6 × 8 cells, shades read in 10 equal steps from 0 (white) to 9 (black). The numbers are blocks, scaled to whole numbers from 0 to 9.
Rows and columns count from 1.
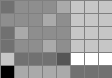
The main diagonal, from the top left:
5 4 4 3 6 5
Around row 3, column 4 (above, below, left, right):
3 3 4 4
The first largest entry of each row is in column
1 1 1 1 5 1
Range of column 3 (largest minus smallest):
2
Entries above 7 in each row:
0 0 0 0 0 1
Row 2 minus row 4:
-1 0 0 0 0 0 0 0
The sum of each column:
30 23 24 22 24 13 13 13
